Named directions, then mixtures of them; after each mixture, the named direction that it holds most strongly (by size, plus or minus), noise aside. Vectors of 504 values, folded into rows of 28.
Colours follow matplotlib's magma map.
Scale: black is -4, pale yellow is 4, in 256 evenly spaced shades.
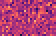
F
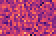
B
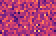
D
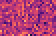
B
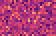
F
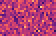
D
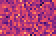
B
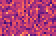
F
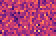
D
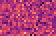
B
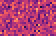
D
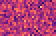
B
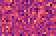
F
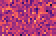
F
